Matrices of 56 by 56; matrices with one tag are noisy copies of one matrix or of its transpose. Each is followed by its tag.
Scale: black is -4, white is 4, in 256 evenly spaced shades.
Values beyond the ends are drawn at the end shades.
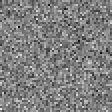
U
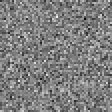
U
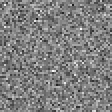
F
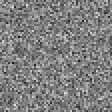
F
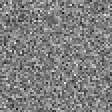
F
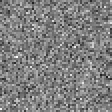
U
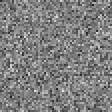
U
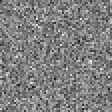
U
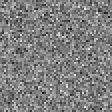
F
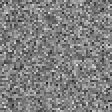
F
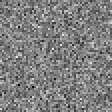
U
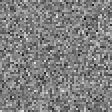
U
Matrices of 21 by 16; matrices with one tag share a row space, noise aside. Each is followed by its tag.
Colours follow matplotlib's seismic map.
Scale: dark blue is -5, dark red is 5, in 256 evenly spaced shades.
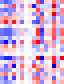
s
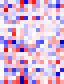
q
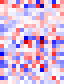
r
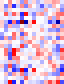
q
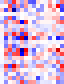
q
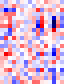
s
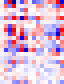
q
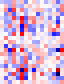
q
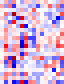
q
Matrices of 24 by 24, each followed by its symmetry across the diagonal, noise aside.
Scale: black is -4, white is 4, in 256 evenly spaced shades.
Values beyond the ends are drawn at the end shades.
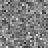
neither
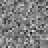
antisymmetric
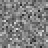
antisymmetric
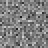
neither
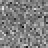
neither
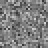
antisymmetric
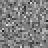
antisymmetric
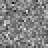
neither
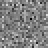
neither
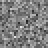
antisymmetric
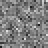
antisymmetric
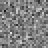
neither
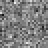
antisymmetric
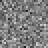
neither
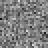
antisymmetric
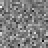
neither
